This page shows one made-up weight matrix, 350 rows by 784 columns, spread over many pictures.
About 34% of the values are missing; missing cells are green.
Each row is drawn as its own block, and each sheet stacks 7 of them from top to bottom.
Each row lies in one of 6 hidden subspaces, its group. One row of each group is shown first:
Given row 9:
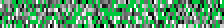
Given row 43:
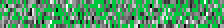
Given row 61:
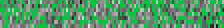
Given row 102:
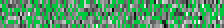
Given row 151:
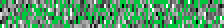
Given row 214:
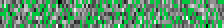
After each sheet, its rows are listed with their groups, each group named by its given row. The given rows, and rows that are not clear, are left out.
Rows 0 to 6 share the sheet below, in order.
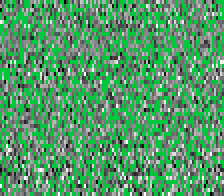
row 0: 9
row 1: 151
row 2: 102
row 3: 61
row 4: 214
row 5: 43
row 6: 214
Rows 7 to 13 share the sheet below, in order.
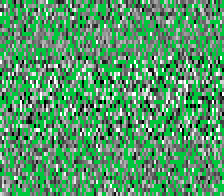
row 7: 214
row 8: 43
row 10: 102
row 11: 9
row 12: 214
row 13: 61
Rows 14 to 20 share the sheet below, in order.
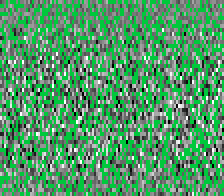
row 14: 9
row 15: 214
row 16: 9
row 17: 9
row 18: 43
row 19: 43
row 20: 9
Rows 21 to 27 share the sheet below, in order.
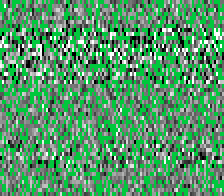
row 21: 43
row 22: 102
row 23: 9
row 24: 151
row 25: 9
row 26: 151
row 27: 61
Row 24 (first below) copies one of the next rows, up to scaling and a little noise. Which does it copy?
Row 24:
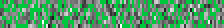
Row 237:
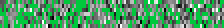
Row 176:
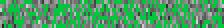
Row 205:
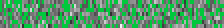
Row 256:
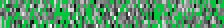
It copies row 237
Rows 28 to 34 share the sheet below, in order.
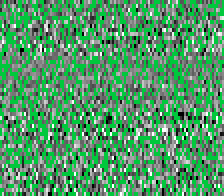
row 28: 151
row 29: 102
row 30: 102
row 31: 214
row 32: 43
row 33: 151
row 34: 151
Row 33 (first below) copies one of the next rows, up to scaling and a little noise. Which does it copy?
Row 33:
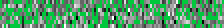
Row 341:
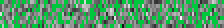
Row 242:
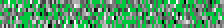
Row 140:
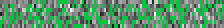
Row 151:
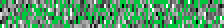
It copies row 242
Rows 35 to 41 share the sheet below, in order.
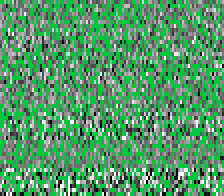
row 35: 43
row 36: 43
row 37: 102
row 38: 9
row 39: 151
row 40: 151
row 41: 61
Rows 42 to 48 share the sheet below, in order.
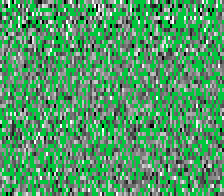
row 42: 43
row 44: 214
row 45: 151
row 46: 151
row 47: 102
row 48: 61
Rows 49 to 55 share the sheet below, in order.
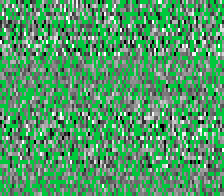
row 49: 61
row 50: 214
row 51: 102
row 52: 43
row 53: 214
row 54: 102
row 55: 151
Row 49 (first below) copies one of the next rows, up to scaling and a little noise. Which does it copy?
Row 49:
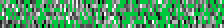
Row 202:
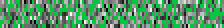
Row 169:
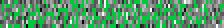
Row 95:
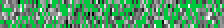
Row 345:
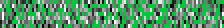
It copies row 345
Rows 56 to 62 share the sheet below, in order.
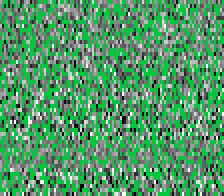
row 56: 151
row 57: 43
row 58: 151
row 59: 9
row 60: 9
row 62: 151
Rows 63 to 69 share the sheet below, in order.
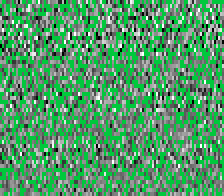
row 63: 9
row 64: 214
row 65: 102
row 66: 214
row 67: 151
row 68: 214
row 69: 61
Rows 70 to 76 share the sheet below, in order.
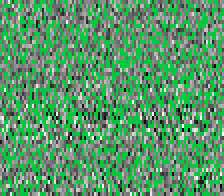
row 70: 43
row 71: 43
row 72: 43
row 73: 43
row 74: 61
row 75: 61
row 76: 151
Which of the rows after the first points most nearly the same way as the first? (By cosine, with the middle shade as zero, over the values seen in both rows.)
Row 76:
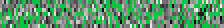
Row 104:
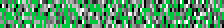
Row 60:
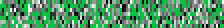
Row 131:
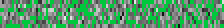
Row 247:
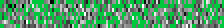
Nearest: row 60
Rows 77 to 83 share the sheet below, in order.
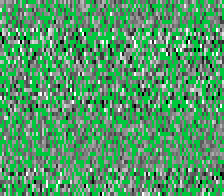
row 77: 151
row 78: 102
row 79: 9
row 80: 214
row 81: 43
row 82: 214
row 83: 102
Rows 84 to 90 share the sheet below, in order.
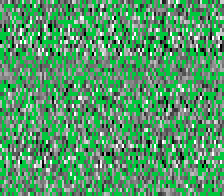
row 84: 151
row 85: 151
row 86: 102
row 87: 43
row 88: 43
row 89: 102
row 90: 214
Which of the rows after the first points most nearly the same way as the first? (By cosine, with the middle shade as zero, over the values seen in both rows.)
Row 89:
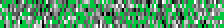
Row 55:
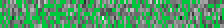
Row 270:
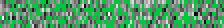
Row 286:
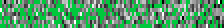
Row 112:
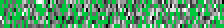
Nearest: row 55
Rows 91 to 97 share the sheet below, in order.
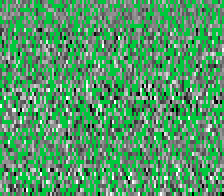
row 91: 214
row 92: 61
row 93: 43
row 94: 151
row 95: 61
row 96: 43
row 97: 9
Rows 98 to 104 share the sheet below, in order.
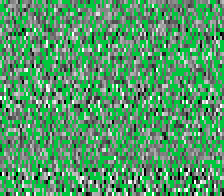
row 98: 214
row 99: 102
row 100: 151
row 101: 214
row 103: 151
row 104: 61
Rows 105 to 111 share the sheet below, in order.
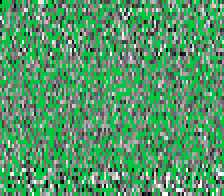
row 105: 214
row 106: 9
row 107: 9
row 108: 61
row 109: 102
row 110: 43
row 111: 102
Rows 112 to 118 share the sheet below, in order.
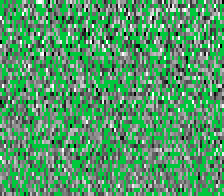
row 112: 214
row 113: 151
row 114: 102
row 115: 214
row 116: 151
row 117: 214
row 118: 9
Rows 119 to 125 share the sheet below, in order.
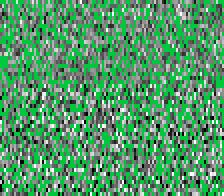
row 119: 102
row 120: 61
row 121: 102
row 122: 151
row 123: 9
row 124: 102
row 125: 214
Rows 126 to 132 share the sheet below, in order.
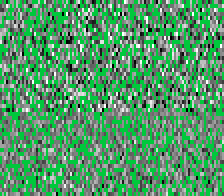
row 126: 43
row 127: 151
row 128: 61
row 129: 61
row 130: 61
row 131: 214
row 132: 214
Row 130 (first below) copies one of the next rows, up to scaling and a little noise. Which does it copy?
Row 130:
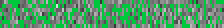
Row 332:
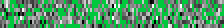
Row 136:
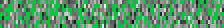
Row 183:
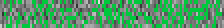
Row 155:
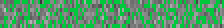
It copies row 136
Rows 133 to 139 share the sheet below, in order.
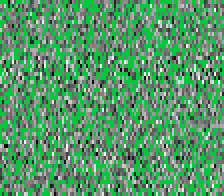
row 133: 43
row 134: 61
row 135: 43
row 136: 61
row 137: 214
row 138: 43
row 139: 9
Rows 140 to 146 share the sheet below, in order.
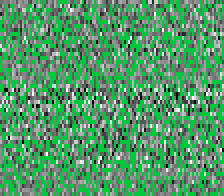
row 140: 151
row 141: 214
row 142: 151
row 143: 43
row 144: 151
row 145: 102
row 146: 43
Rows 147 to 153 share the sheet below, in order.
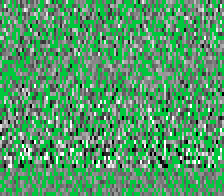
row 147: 214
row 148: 151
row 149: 151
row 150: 102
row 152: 102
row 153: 151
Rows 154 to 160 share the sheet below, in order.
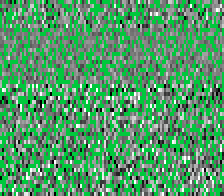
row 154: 151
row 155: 61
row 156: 43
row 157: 102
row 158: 61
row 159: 61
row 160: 9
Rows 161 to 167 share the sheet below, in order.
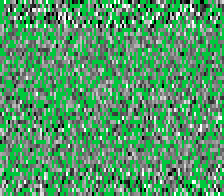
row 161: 61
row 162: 151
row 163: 9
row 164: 61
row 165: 102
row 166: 9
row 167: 43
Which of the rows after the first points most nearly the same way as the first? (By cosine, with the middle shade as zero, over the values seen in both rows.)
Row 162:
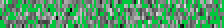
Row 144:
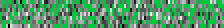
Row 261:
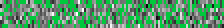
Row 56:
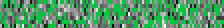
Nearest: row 144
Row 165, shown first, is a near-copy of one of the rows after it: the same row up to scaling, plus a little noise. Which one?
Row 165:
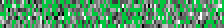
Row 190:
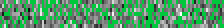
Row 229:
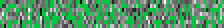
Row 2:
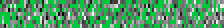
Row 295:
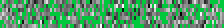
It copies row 2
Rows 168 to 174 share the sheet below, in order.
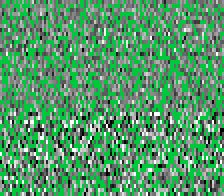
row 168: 102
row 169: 61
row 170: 43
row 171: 9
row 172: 151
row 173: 214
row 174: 61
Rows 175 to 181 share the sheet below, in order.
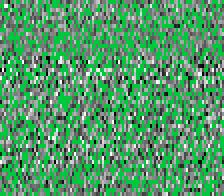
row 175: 43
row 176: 151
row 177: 214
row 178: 9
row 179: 151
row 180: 151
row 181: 102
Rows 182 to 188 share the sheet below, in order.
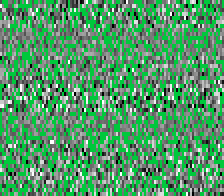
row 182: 61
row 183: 61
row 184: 9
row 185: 151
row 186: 9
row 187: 9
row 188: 9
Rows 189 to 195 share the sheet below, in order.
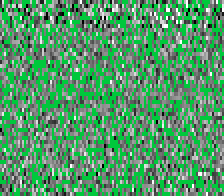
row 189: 102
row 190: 102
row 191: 9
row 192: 151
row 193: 214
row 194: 61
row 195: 214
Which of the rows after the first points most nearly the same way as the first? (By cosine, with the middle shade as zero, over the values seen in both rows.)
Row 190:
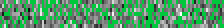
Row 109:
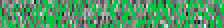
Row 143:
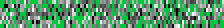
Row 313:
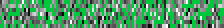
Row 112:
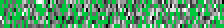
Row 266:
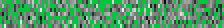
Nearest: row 266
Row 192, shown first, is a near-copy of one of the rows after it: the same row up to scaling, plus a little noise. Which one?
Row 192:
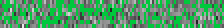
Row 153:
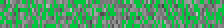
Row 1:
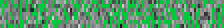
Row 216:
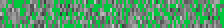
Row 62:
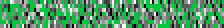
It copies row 62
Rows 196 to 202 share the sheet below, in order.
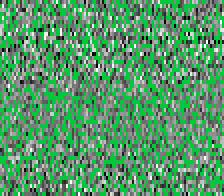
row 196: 61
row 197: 214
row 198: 43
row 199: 43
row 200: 9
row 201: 9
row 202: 61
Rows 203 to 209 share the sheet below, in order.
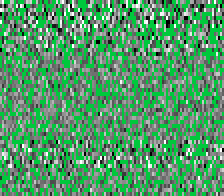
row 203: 214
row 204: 214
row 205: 151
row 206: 214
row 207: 61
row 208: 102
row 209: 9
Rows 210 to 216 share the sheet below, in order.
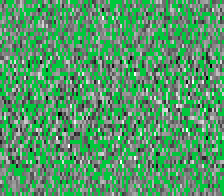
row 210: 151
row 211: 214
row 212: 9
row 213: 102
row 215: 9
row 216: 151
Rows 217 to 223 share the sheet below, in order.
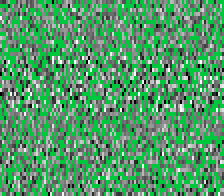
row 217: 214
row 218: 9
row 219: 214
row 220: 9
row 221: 43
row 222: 214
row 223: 43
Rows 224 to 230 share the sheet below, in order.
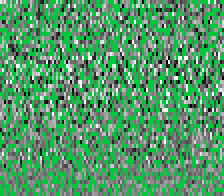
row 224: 214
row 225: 9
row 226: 61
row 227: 102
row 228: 214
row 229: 102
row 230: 43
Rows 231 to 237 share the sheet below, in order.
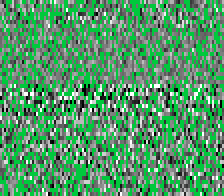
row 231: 43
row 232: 61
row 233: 9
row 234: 151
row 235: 61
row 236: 9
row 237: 151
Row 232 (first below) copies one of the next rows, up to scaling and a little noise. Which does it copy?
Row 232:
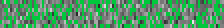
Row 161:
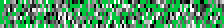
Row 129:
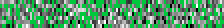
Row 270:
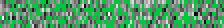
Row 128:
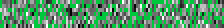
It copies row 161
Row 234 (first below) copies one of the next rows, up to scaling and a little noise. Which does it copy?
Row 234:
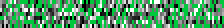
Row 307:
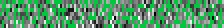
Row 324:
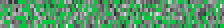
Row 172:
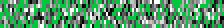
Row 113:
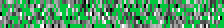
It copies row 172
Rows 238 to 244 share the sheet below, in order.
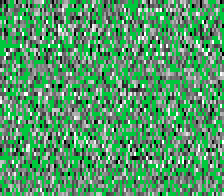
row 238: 214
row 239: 214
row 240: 151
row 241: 214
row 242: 151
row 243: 9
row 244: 9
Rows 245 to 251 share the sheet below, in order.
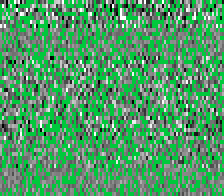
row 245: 61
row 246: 43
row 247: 9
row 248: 43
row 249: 102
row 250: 9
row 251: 43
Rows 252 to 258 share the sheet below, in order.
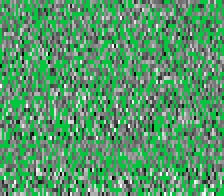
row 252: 214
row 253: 151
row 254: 9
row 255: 9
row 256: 151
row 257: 43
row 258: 61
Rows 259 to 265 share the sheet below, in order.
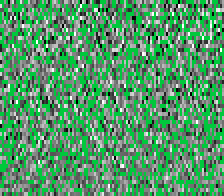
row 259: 43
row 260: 214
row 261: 9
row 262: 151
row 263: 151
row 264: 151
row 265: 9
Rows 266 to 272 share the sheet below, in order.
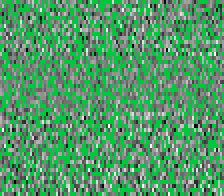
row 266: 102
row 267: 9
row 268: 9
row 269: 9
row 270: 61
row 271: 43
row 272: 61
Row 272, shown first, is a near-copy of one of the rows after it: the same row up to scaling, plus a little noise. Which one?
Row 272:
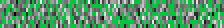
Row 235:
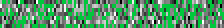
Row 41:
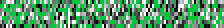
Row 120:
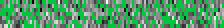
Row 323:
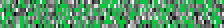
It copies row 323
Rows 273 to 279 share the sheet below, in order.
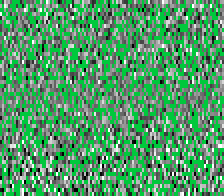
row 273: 214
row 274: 43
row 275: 9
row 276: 151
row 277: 9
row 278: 102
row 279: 151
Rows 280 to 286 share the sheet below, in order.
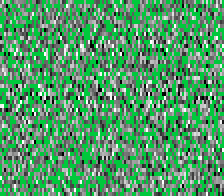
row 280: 43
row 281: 151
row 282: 102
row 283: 61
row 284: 102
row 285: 102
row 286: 214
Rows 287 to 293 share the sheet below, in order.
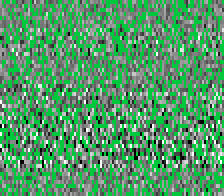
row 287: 102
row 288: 9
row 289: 9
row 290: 214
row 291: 214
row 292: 102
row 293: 9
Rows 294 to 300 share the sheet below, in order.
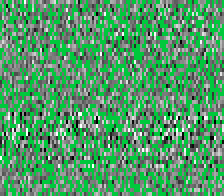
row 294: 43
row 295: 102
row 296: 9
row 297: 43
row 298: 43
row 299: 214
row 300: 102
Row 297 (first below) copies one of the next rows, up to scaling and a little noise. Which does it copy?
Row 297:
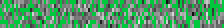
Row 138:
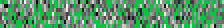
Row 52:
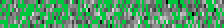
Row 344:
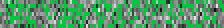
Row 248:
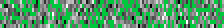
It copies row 52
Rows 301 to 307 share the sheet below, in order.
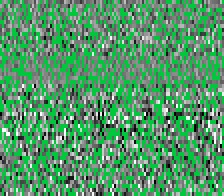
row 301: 9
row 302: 214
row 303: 61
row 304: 102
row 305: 61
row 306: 214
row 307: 151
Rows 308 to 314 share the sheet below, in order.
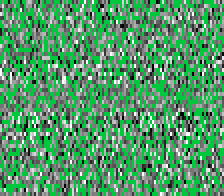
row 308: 151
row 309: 9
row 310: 214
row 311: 43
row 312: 151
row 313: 102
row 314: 9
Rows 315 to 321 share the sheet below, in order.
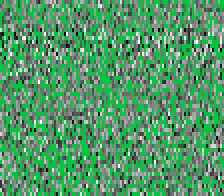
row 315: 61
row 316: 61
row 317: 151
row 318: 102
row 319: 61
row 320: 214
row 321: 214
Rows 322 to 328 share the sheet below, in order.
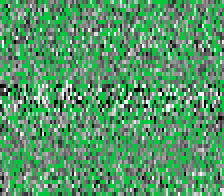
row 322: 43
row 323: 61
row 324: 151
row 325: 214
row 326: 102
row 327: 214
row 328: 214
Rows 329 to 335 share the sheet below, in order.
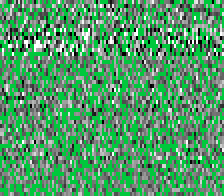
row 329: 61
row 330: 151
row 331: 151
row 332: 61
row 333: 151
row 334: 102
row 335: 61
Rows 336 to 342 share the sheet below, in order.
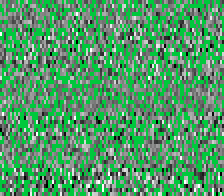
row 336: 9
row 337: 9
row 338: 61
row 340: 214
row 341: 151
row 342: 214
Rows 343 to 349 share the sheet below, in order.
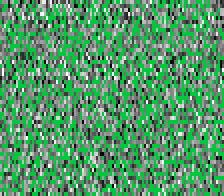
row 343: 151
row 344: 43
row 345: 61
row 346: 9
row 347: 9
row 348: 151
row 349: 151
